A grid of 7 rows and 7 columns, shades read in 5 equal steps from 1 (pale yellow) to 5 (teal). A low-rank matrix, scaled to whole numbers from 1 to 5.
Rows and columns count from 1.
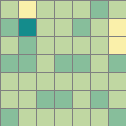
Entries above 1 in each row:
6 6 6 7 7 7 7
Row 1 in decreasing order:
3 2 2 2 2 2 1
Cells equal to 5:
1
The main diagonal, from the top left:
2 5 2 3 2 3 3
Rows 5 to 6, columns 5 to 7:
2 2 2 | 2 3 2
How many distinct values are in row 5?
1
